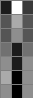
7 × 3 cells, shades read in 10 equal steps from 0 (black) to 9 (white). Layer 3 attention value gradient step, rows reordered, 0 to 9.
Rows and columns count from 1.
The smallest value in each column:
1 0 2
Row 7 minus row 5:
0 -1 0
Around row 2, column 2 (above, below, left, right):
9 5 3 3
